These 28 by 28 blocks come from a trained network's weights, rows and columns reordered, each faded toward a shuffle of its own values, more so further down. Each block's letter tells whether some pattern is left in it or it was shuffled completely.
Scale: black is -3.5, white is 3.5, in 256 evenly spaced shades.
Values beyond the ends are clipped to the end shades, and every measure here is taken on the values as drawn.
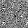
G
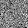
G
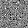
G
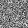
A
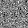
G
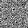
G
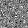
G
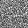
A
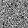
A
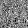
G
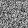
A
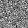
A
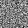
A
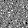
G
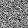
A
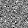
G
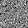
G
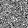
A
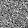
A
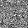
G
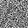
A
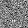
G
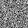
A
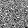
A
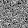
G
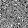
A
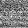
G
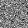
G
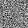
A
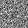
A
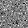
G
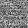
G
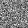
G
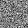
A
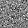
A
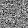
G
